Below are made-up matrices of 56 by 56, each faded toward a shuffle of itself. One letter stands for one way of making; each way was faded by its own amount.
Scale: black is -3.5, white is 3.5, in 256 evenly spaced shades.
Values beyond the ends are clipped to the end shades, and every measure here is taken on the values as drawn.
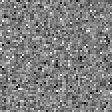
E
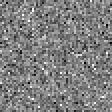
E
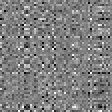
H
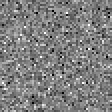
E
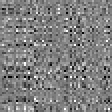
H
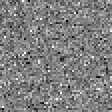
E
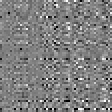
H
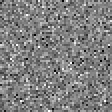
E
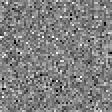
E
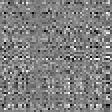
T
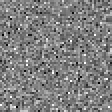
E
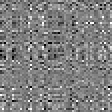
H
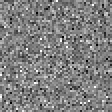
E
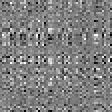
H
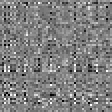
T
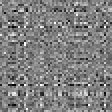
T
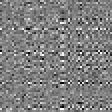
T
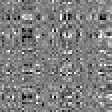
H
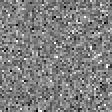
E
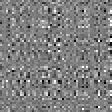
H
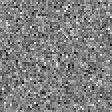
E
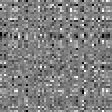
H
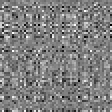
T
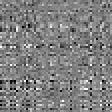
T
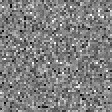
E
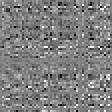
H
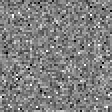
E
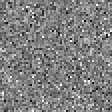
E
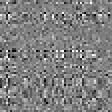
T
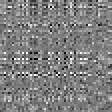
T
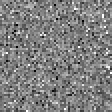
E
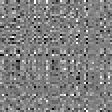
H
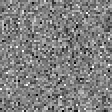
E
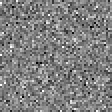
E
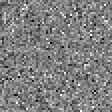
E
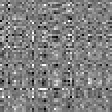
H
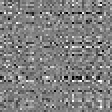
T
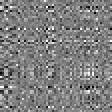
T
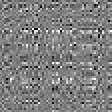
H
